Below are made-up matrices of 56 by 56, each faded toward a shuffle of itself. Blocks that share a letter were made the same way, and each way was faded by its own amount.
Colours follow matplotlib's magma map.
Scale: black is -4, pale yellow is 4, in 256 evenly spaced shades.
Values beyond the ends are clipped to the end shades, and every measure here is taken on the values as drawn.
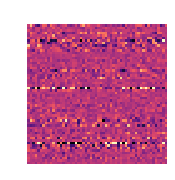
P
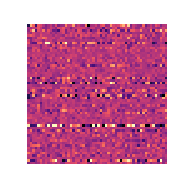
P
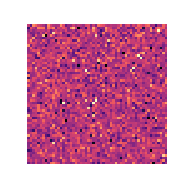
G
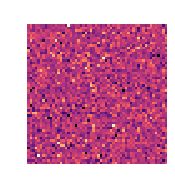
G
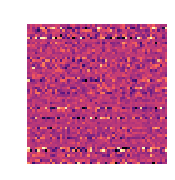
P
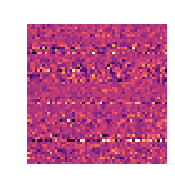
P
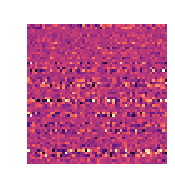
P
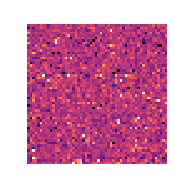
G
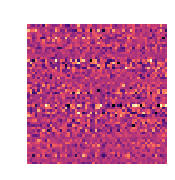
P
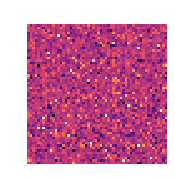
G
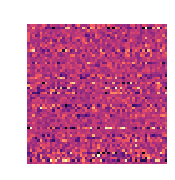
P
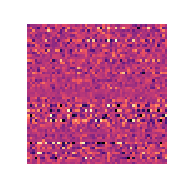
P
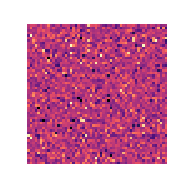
G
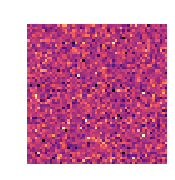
G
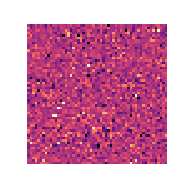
G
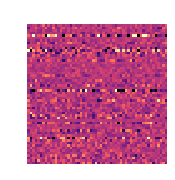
P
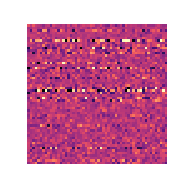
P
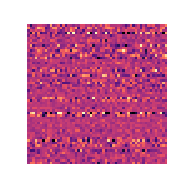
P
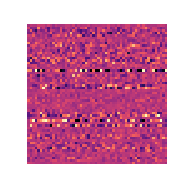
P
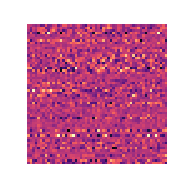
P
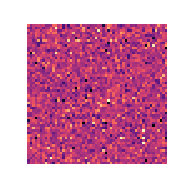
G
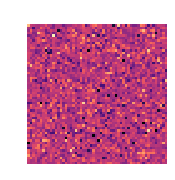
G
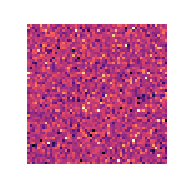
G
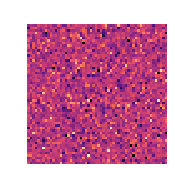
G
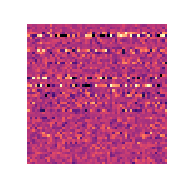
P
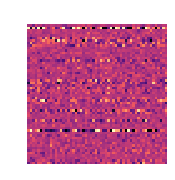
P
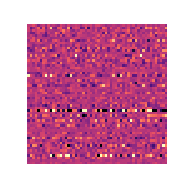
P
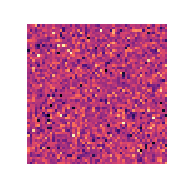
G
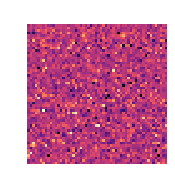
G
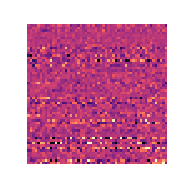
P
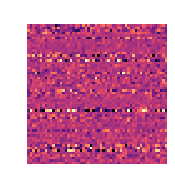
P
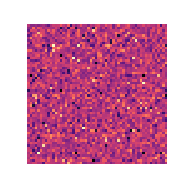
G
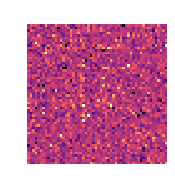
G
